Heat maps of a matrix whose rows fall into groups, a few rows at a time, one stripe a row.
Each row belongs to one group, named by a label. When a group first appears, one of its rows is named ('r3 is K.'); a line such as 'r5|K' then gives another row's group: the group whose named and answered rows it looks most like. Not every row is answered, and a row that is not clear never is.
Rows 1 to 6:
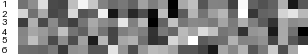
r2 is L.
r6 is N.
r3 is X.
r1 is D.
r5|X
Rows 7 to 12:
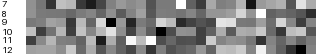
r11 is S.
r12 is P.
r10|L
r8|P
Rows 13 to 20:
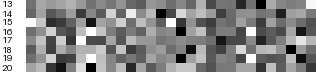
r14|X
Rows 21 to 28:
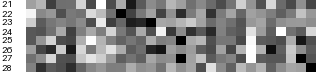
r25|D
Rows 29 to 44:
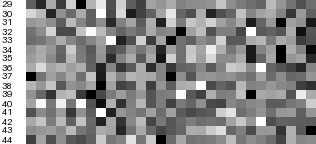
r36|P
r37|S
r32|D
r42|P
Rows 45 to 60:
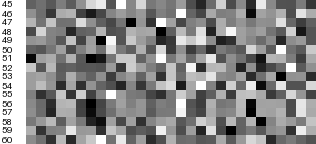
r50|N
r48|X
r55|L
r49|X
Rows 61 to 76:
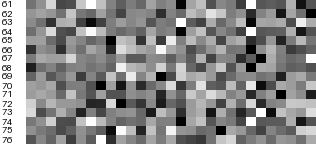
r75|N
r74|D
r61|D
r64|D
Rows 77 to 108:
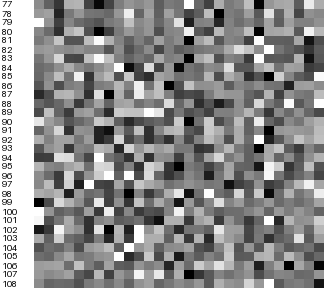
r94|S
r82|P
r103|S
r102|S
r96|L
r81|D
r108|P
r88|N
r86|X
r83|D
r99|S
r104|L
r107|S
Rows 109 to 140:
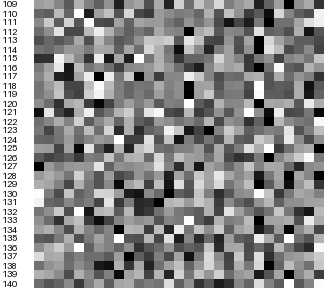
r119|D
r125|P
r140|N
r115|S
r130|L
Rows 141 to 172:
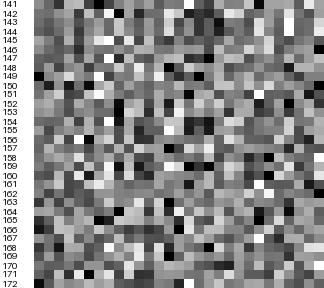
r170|N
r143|N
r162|P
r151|D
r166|S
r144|N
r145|L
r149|S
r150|P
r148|X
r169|X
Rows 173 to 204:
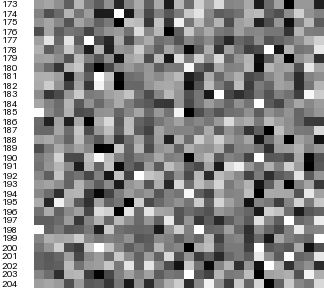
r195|S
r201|N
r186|P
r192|S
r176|X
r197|N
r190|D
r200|D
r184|L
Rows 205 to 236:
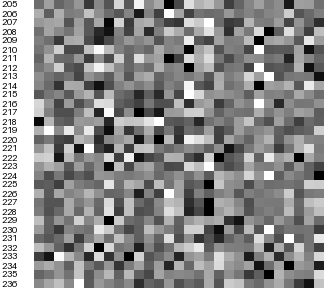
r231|N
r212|D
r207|X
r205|X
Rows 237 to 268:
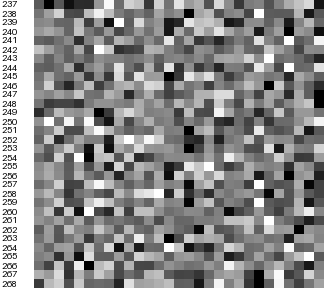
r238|D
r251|D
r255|X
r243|P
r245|X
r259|D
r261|P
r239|X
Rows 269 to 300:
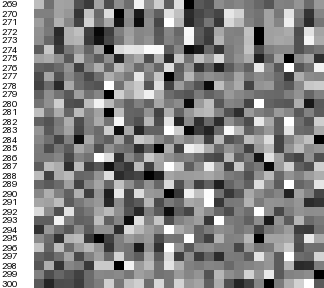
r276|N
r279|S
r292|L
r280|D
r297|N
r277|X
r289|N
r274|S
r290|X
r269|S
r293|S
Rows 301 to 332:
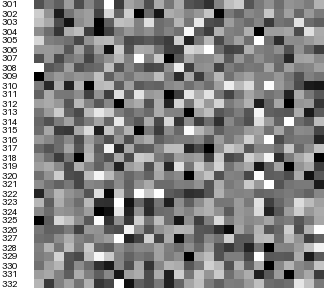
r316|P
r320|D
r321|P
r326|N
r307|X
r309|S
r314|N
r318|P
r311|X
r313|D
